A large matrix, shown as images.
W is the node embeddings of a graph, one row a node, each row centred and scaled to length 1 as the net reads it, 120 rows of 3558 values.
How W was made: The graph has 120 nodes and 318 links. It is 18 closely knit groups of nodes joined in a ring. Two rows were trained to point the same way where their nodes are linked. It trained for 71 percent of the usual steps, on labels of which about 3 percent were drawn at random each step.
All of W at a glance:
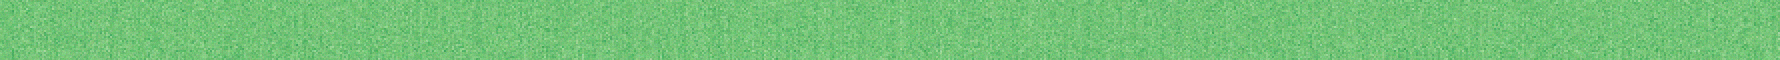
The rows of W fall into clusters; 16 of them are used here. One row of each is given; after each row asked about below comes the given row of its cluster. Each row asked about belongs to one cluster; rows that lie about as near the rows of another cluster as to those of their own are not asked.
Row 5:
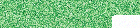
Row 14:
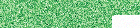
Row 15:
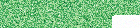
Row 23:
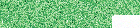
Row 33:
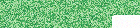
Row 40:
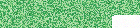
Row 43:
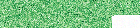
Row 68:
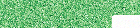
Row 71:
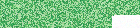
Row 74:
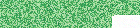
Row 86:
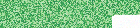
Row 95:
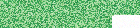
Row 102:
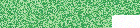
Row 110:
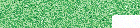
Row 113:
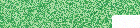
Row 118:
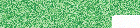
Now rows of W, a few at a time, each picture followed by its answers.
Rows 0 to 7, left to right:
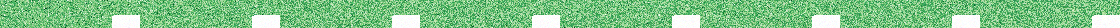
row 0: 68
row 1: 40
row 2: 68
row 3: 33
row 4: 71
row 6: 74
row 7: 14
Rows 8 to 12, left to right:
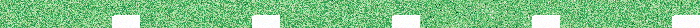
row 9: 113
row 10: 110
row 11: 118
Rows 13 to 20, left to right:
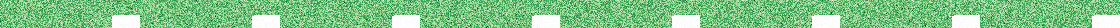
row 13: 102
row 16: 15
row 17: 74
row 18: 74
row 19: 5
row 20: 113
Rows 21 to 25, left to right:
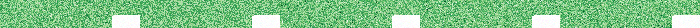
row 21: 102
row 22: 40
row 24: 15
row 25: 95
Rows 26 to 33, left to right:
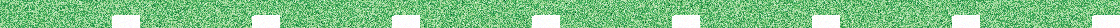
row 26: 23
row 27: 14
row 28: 14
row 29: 15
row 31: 23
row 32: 86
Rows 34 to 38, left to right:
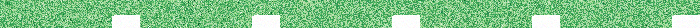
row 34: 71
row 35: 74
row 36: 102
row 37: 43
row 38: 102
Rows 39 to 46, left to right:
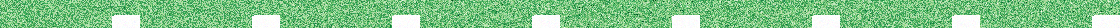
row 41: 95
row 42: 71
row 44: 33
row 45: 71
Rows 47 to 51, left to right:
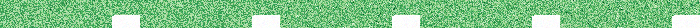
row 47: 86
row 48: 102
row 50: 71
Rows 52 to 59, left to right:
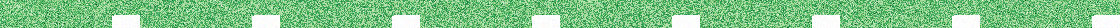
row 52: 71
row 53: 23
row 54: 14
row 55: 43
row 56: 102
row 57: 95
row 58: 40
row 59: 5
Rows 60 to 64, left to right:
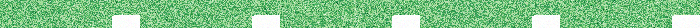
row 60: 40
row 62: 110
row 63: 5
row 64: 95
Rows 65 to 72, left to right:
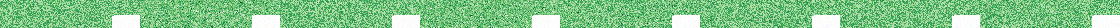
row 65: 40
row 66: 33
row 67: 23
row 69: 95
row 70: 113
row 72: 118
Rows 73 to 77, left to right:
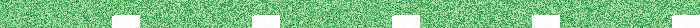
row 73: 15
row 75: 40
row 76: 23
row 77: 113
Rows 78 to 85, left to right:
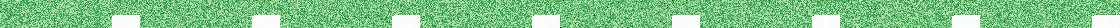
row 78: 118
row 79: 68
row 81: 86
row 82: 33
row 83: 86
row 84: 15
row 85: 74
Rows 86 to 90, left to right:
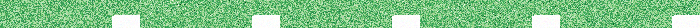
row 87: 110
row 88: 40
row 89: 71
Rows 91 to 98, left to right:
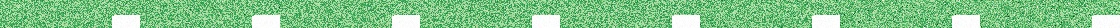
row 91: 71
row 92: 86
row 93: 74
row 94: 95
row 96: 113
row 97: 113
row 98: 33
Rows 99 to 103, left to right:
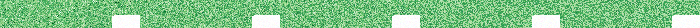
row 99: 43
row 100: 5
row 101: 110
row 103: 110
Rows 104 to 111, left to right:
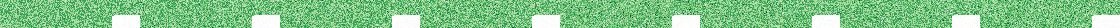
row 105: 14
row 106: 113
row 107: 5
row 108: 118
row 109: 15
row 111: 113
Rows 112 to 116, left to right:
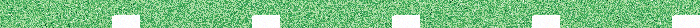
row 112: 68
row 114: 23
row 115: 110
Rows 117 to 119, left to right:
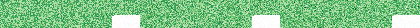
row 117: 15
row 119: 110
